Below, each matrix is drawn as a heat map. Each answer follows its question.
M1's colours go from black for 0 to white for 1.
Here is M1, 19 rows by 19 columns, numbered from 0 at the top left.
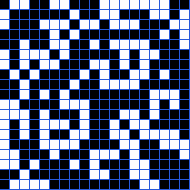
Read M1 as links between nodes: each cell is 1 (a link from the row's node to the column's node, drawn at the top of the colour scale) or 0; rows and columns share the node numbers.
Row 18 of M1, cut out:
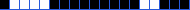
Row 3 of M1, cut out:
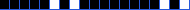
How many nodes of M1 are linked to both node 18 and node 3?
0
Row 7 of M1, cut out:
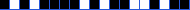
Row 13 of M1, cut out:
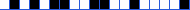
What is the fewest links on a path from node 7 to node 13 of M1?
1
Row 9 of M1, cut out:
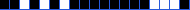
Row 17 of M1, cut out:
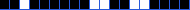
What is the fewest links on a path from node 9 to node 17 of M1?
1
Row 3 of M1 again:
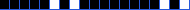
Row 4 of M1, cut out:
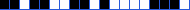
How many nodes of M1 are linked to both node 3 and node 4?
2
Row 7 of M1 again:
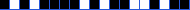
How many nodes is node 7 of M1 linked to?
7
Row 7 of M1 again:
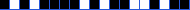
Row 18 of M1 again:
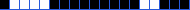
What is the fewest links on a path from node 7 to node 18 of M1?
2
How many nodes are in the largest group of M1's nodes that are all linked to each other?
5
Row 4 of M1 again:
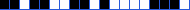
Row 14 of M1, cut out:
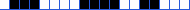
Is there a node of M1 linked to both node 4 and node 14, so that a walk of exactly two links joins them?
yes
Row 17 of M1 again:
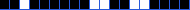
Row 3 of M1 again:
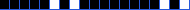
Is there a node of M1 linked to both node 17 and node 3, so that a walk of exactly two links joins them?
no
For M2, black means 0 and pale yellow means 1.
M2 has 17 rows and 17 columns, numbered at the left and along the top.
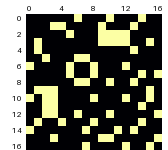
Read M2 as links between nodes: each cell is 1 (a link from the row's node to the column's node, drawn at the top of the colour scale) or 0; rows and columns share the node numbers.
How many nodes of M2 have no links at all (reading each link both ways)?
0
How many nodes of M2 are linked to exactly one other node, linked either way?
0
